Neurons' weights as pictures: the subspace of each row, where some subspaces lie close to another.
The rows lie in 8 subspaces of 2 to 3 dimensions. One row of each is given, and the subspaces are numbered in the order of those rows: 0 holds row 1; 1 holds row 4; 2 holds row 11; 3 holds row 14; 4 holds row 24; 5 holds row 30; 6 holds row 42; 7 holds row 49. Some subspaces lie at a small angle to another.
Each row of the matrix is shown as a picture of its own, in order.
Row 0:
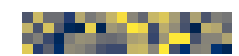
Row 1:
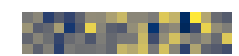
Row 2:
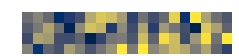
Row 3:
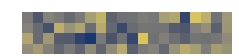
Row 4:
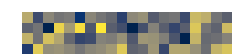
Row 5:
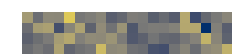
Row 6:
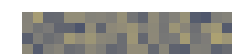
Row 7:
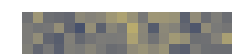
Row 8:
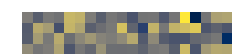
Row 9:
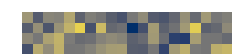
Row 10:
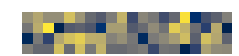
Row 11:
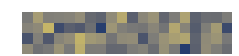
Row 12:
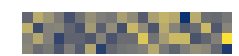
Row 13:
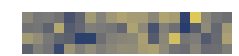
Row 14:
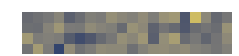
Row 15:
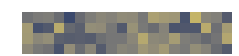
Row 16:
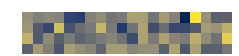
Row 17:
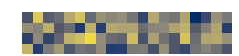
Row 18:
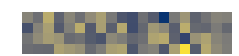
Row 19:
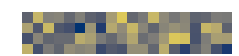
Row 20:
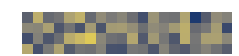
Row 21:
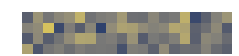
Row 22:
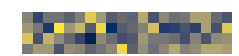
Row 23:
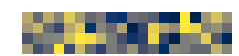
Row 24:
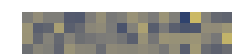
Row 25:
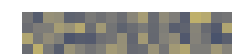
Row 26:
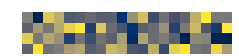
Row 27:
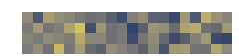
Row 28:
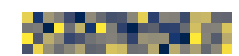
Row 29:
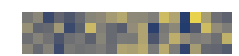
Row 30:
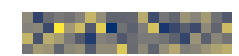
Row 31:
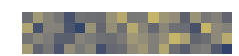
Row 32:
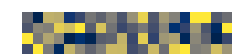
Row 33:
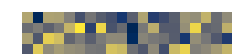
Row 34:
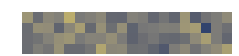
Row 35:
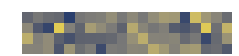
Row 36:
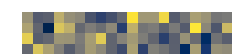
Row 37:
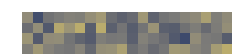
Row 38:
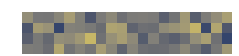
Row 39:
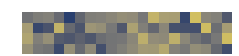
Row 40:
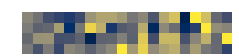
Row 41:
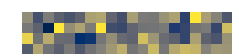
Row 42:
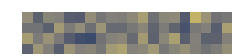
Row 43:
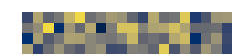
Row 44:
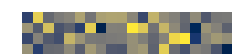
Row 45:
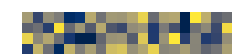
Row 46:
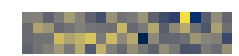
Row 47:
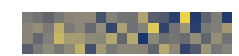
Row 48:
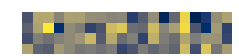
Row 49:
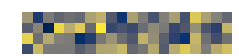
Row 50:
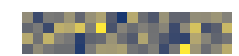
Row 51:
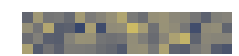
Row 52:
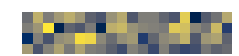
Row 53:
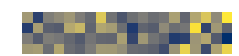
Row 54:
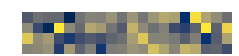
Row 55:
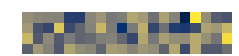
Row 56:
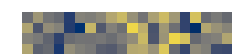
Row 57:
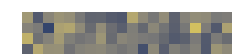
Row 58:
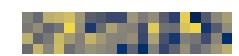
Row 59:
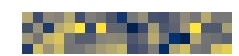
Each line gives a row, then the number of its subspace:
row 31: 7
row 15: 7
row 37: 5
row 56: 1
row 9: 1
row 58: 0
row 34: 2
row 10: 2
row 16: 4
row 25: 3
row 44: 4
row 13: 6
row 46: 5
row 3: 5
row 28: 4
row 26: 3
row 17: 6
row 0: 1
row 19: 7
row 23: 3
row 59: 1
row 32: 3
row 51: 1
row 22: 5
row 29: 0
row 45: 6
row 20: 6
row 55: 4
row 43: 4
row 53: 5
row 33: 6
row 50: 2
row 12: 5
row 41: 7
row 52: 7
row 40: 0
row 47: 5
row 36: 0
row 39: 7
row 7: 6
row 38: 5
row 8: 4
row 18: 0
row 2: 0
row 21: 1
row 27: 3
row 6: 3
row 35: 2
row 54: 2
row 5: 2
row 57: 0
